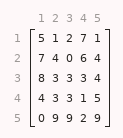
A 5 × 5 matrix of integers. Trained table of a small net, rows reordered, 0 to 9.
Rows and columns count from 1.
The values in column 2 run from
1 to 9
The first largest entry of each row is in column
4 1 1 5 2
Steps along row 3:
down same same up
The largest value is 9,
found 3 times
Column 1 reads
5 7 8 4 0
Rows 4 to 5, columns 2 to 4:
3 3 1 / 9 9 2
